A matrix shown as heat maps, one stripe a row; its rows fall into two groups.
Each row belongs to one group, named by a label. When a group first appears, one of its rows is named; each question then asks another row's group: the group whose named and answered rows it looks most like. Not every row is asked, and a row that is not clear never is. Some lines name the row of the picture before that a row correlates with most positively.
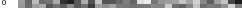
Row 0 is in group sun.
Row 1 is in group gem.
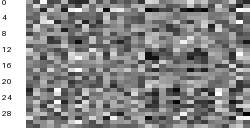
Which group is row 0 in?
sun
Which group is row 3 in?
sun
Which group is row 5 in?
gem
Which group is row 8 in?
sun
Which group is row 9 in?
sun
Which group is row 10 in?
sun
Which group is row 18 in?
sun
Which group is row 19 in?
gem
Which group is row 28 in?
sun
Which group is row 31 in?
gem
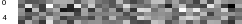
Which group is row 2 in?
sun
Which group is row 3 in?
gem
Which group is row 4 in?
sun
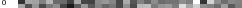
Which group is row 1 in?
sun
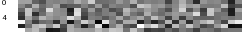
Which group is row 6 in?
sun
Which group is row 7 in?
gem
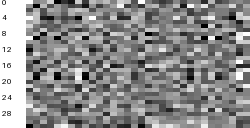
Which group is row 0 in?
gem
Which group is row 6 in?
gem
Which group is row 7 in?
sun
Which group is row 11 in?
sun
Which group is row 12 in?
sun
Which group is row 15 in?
gem
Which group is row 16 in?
sun
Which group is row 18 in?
gem
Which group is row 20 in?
sun
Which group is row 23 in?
gem
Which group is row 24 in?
gem
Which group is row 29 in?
sun
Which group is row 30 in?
sun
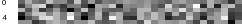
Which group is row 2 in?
sun
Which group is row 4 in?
sun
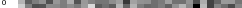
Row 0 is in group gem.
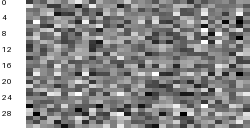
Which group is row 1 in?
sun
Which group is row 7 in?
gem
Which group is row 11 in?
sun
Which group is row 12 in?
sun
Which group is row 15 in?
sun
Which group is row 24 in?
gem
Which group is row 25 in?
gem
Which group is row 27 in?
sun
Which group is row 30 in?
gem
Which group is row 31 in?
gem
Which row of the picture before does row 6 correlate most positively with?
1
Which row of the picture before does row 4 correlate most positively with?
1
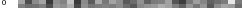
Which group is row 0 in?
gem
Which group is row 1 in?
gem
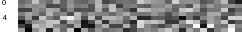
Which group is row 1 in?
gem
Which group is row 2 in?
sun
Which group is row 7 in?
gem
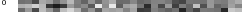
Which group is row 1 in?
gem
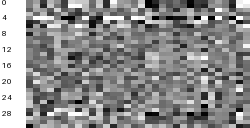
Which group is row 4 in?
gem
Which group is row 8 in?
sun
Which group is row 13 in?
sun
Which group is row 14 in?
sun
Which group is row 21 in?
gem
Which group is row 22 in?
gem
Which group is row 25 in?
sun
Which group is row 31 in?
sun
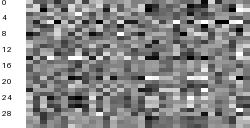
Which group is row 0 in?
gem
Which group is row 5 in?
gem
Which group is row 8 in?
sun
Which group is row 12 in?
gem
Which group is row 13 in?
gem
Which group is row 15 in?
sun
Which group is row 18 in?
gem
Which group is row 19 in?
sun
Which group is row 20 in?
gem
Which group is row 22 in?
gem
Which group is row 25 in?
sun
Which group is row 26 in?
sun
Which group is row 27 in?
gem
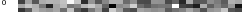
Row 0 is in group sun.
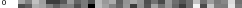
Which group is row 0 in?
gem
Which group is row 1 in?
gem
